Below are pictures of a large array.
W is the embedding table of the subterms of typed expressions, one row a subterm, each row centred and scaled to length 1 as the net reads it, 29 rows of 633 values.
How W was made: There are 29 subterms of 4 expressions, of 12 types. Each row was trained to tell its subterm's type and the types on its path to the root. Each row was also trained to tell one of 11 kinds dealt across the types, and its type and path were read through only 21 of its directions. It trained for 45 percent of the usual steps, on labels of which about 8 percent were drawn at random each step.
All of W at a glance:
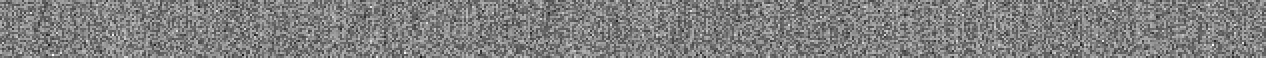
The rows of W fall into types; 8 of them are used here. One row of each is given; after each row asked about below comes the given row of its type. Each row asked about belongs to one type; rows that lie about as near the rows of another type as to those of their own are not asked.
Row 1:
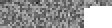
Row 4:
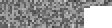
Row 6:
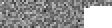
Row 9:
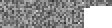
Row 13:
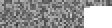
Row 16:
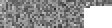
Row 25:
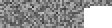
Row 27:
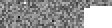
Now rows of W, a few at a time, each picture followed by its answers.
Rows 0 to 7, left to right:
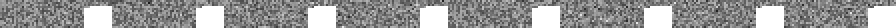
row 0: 9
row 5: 16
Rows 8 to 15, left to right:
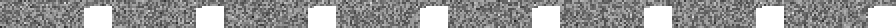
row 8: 13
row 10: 4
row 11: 25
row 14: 27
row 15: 25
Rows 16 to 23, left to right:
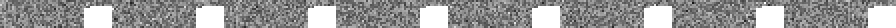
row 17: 25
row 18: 27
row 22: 6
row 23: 6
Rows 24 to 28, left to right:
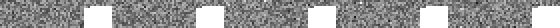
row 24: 1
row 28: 13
